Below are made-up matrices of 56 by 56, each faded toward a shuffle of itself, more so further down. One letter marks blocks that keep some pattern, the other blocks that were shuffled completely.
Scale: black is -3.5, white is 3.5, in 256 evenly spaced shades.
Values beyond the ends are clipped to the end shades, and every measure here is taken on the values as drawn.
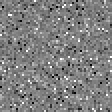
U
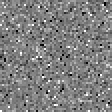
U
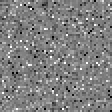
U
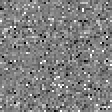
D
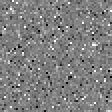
U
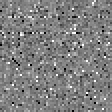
D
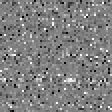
D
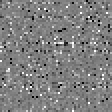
D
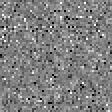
D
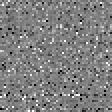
D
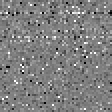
D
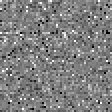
D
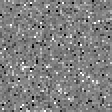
U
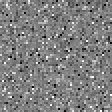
U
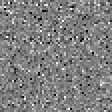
D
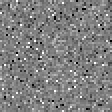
U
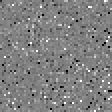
U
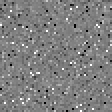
U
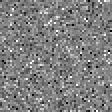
U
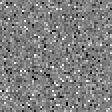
U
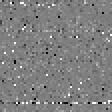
D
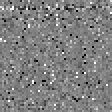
D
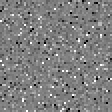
U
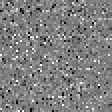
D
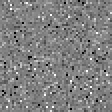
U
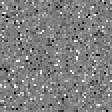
U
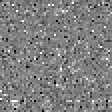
D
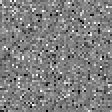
D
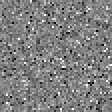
U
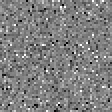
U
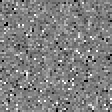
U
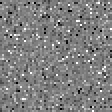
U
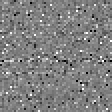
D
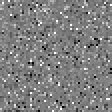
U
